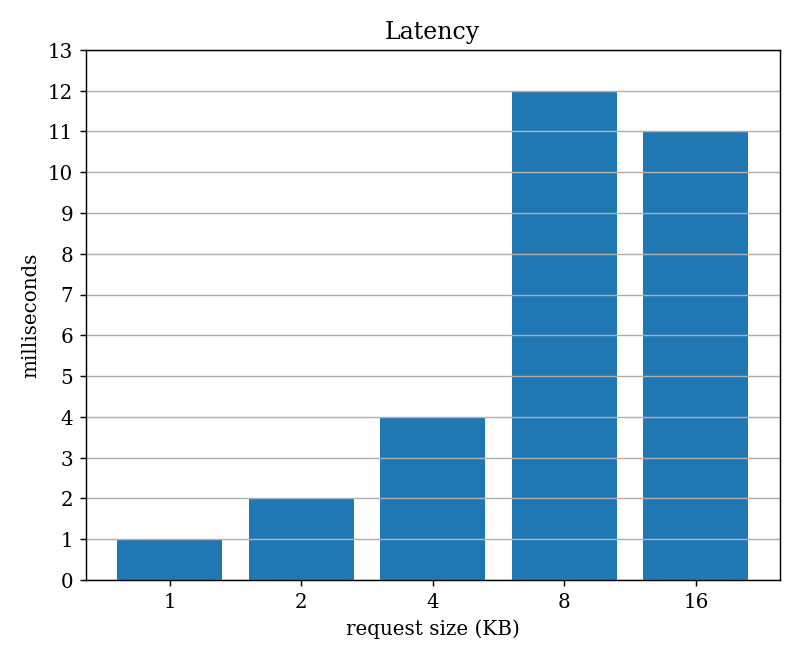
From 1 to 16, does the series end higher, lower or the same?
higher
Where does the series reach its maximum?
8
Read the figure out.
Title: Latency
x-axis: request size (KB), ticks 1 2 4 8 16
y-axis: milliseconds, ticks 0 1 2 3 4 5 6 7 8 9 10 11 12 13
Values:
1 2 4 12 11
